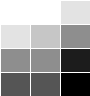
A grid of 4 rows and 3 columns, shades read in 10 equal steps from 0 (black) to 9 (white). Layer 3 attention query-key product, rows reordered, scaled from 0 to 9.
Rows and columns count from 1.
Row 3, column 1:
5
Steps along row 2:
down down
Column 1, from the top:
9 8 5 3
